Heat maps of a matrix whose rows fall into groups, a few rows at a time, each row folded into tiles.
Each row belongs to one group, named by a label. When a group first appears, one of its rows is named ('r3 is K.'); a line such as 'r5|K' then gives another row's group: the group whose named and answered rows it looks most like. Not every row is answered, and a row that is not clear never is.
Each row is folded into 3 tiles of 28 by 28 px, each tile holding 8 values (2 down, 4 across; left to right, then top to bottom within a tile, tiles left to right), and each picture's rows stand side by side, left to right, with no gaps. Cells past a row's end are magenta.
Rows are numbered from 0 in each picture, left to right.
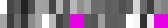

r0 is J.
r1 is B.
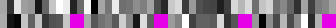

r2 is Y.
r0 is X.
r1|X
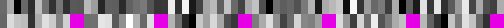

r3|B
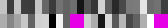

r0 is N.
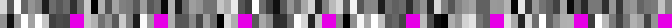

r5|J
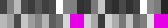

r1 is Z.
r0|Z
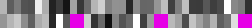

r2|Z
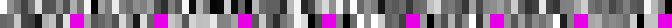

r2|Z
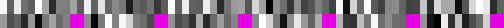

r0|J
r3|B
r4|X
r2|J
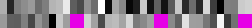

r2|Y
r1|Z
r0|X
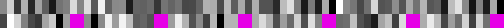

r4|B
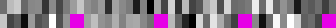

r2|J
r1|Z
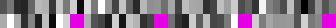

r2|X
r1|J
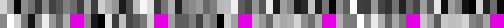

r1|X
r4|N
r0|B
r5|Z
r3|Z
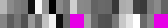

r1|J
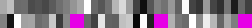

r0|Y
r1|N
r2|N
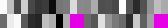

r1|Y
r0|B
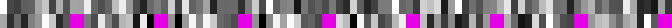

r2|N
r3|N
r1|N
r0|J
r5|Y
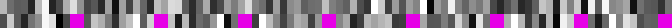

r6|Z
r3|B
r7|N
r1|B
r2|Y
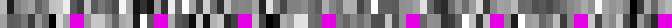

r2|J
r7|Y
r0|X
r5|B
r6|Y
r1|N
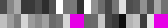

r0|Z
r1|B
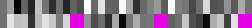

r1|J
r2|B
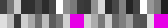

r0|Z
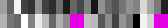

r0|N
